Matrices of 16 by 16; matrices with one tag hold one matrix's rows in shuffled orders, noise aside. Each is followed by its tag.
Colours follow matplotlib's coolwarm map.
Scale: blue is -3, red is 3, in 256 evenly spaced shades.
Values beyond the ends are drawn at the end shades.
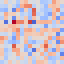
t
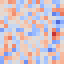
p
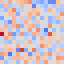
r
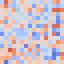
p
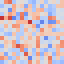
r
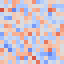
r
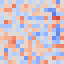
p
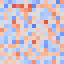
t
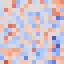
p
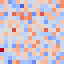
t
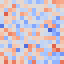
p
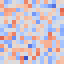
r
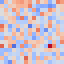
r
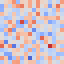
r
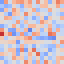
r
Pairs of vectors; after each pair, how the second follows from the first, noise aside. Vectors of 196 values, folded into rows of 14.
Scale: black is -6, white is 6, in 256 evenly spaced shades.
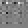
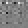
copied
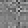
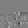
partly zeroed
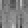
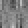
copied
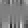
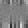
copied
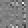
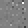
partly zeroed
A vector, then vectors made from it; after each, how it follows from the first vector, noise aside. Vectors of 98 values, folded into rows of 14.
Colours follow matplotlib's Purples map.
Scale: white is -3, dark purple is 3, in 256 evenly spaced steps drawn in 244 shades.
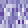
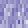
shrunk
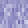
shrunk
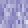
shrunk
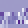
partly zeroed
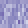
shrunk
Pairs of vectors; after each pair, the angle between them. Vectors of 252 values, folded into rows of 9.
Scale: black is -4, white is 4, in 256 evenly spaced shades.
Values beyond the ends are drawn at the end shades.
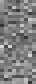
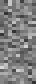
orthogonal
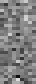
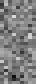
orthogonal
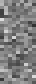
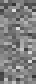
orthogonal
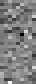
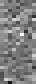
nearly opposite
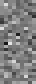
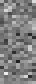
partly aligned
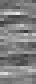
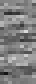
nearly opposite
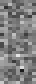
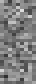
partly opposed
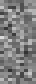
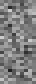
nearly parallel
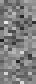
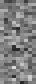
partly opposed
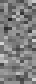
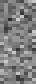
nearly parallel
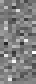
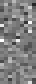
orthogonal
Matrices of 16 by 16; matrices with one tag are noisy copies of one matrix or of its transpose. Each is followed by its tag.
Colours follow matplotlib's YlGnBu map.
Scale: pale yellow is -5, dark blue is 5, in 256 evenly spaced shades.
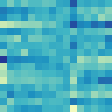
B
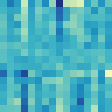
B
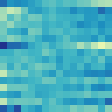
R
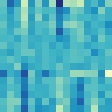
B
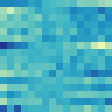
R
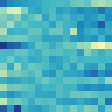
R
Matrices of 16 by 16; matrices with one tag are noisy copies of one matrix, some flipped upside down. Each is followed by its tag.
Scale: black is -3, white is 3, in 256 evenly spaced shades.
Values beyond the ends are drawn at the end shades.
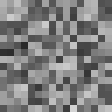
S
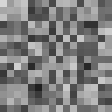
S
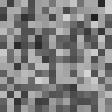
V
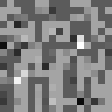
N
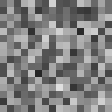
V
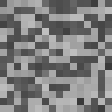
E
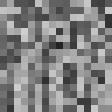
N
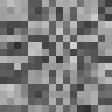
S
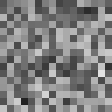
V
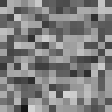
E
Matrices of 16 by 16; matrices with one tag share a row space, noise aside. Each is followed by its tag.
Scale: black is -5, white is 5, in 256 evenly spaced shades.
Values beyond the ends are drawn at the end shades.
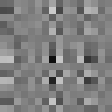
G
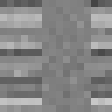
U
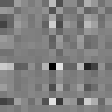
G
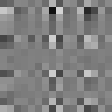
G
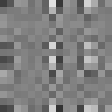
G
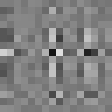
G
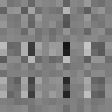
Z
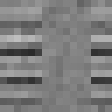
U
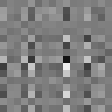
Z
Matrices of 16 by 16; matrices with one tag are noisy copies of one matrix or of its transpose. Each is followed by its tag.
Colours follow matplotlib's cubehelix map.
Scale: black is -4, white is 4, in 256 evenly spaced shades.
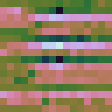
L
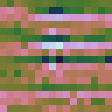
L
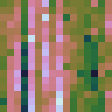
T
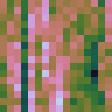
T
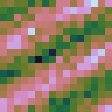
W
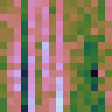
T
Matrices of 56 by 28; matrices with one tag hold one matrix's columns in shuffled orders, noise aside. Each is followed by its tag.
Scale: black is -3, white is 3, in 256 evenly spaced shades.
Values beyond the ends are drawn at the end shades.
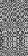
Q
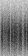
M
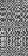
Q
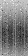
M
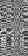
Q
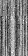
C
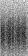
M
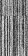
C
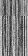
C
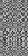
Q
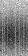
M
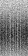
M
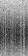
M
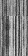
C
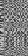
Q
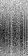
M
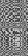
Q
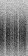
M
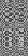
Q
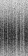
M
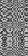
Q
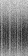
M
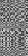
Q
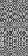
Q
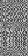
Q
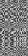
Q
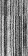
C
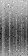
M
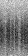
M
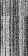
C
